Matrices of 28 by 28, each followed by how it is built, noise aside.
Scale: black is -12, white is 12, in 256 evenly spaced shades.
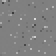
sparse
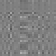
low rank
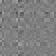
low rank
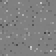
sparse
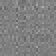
low rank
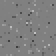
sparse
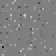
sparse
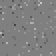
sparse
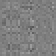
low rank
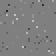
sparse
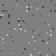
sparse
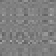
low rank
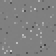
sparse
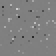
sparse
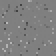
sparse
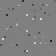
sparse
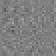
low rank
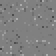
sparse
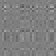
low rank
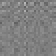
low rank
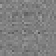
low rank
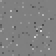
sparse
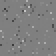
sparse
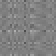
low rank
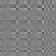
low rank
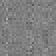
low rank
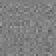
low rank
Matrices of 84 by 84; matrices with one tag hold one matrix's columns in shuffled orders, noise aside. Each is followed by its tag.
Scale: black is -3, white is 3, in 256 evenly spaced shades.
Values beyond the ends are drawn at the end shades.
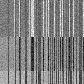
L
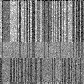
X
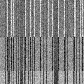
L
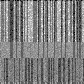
X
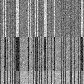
L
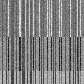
L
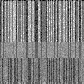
X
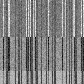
L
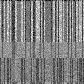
X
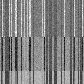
L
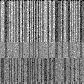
X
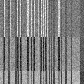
L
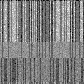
X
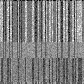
X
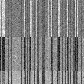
L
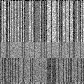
X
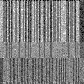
X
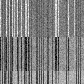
L
